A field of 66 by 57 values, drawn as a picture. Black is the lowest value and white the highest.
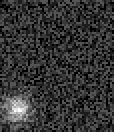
Average level on the scale: 20%. Bumps: one, in the bottom left. Ninth with the highest average: bottom left. Stripes: none. Mirror symmetry: none.
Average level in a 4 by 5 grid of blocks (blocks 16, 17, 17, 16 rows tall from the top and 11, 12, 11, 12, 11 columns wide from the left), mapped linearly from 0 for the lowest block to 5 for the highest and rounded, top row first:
00000 | 00000 | 10000 | 52000
